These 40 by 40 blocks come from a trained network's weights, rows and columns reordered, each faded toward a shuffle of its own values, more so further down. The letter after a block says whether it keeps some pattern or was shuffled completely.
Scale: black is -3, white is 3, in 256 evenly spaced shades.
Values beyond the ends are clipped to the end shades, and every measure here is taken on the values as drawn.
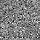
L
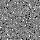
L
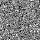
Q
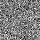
Q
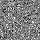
Q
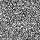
L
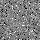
Q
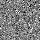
L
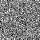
L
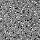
L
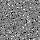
Q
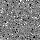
Q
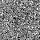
Q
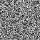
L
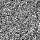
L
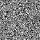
Q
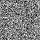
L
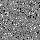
Q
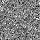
Q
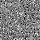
Q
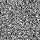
L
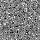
Q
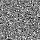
Q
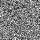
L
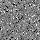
Q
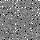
L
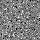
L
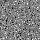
Q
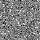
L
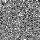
L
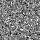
Q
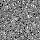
Q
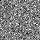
Q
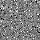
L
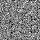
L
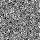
Q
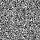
Q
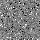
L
